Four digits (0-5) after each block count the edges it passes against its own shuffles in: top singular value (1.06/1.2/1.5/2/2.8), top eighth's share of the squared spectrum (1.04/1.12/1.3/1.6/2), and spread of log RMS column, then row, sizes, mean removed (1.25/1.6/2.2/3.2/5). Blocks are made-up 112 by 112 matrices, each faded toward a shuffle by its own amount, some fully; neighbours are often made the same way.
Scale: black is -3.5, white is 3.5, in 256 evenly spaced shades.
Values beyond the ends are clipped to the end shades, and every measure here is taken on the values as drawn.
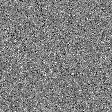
0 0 0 0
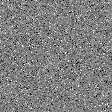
0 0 0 0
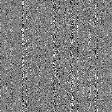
2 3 4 0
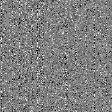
2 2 3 0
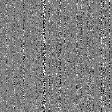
2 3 4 0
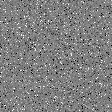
2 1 0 0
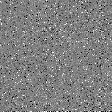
4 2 1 1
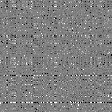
5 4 2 3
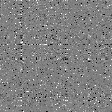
4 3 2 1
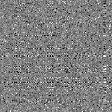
4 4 2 3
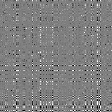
5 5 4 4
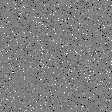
0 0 0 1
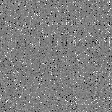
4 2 1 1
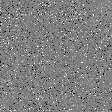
3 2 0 1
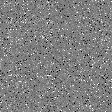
3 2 1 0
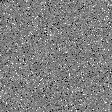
0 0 0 0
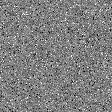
0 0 0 0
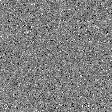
0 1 0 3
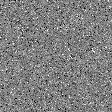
0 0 0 0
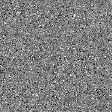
0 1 0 2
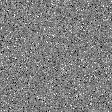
0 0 0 0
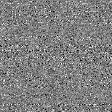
1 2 0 3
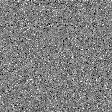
0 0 0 2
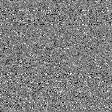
1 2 0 3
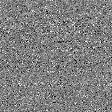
1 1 0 3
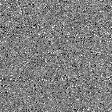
1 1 0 3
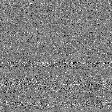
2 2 0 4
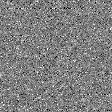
1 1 0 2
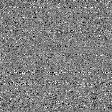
1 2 0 3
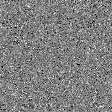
0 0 0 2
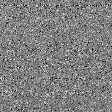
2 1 0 2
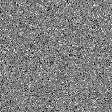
3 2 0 1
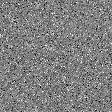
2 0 0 0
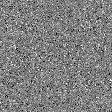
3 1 0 0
